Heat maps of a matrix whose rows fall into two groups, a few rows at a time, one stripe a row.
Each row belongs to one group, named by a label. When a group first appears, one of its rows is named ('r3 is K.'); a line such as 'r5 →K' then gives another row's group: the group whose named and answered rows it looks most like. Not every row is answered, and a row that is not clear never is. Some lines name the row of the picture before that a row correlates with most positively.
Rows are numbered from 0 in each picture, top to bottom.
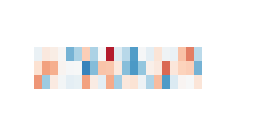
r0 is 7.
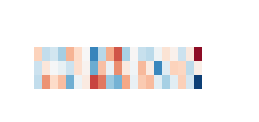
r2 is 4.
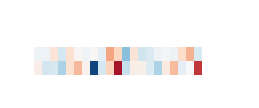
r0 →7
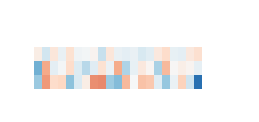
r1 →7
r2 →4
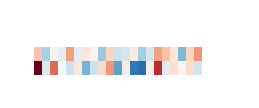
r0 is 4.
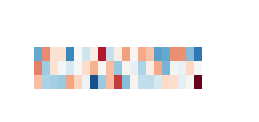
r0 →4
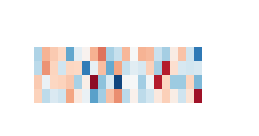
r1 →7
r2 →4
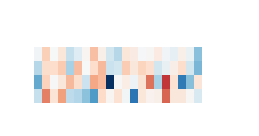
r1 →4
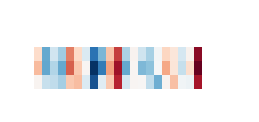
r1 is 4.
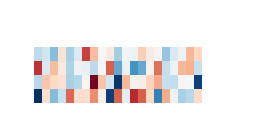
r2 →4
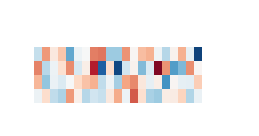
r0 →4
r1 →4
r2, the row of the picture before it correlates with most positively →0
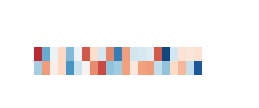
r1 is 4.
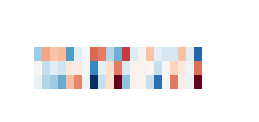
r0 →4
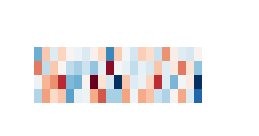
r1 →7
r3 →4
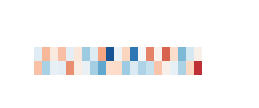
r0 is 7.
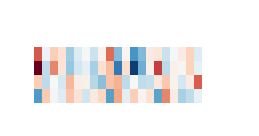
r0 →7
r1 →7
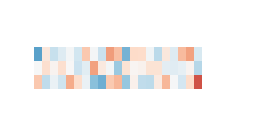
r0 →7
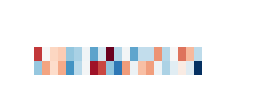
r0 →7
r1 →4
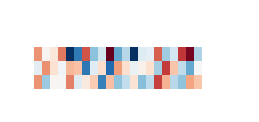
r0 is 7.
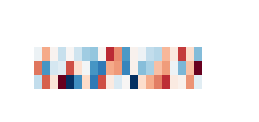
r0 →7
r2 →7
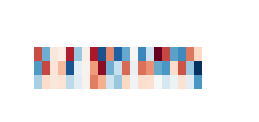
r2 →4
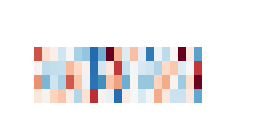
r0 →7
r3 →4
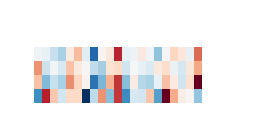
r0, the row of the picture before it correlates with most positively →1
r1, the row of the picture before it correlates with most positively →2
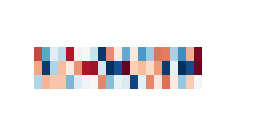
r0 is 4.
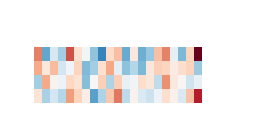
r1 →7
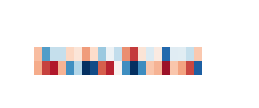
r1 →7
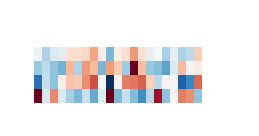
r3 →7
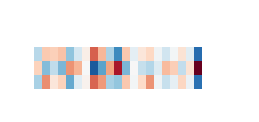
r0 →4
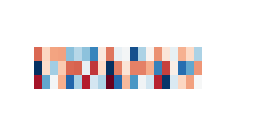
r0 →7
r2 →7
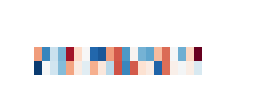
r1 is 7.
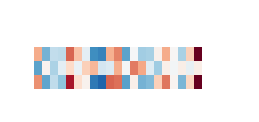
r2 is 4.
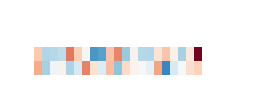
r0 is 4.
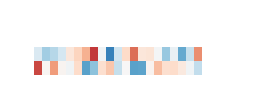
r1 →7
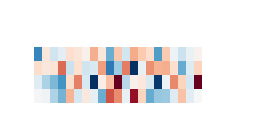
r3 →7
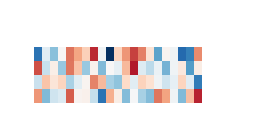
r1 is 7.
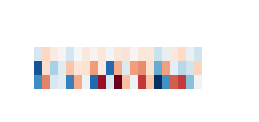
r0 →4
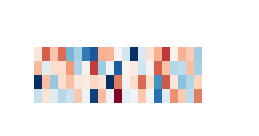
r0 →7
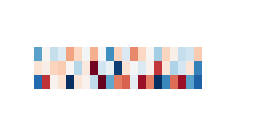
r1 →4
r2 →4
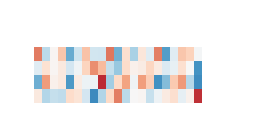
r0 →7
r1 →4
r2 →4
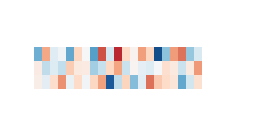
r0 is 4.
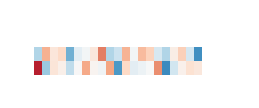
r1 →7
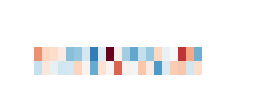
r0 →7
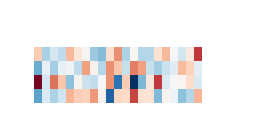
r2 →7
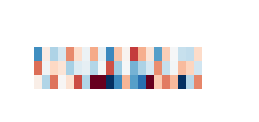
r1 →7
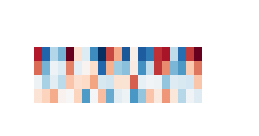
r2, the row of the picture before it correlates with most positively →0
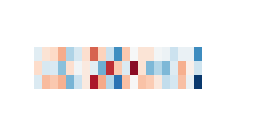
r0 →4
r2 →4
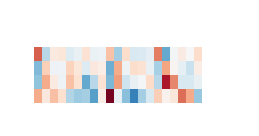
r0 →7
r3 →7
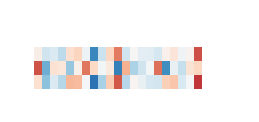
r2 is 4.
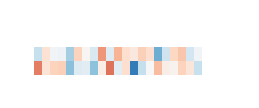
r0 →4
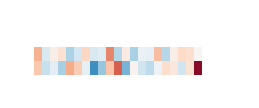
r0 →7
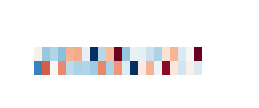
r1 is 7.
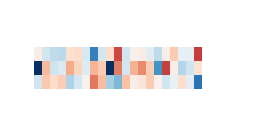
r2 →4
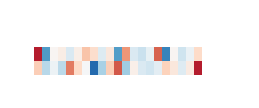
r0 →7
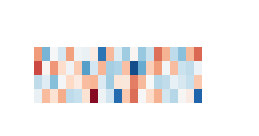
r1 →7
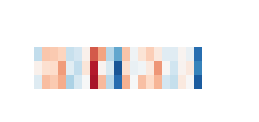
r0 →4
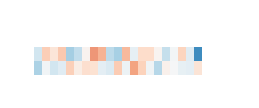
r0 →4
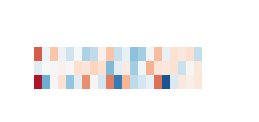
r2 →7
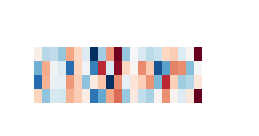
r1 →4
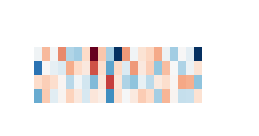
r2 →7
